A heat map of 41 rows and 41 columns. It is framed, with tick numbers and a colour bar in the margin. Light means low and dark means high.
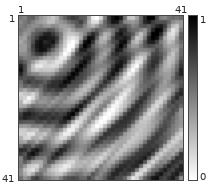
Concentric rings centre on the top left. Overall the values sit about 50% of the way up the scale. The centre is the ninth with the lowest average. The halves do not mirror each other. The grain runs diagonally up to the right. There is no overall slope.
